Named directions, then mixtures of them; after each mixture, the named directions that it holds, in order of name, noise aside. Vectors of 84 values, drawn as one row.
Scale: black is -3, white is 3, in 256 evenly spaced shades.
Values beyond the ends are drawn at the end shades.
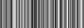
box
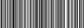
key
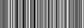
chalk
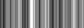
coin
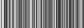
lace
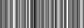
box, chalk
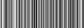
box, lace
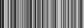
lace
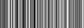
chalk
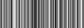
box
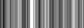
coin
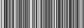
lace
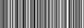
chalk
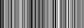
box, lace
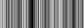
coin, key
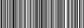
key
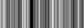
coin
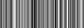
box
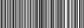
key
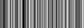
chalk, coin
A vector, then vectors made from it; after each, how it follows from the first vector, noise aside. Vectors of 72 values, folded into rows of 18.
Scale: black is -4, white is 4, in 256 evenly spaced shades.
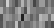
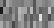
wrapped around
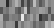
negated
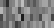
sign-scrambled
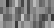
negated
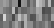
wrapped around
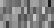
wrapped around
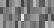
negated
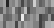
negated
